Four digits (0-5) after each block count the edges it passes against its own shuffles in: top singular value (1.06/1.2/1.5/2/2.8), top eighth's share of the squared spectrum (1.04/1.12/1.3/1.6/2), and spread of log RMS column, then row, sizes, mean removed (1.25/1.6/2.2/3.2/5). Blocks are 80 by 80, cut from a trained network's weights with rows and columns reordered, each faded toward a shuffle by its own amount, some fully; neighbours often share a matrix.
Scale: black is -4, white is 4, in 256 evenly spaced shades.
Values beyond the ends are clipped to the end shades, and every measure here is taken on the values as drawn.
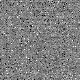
2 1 1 0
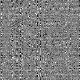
3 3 3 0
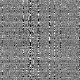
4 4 4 0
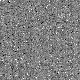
1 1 0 0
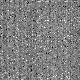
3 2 0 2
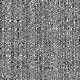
3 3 0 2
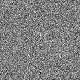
3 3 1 0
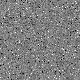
0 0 0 0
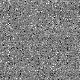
2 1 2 0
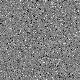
0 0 0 0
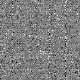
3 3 2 0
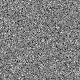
0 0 0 0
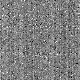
3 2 0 1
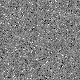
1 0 0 0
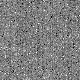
2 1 0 0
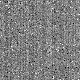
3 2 0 1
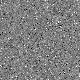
0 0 0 0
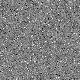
0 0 0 0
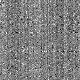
3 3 0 2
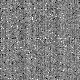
3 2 0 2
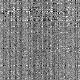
4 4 1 3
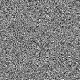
3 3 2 1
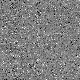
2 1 1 0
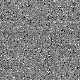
2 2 1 0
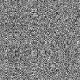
4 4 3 1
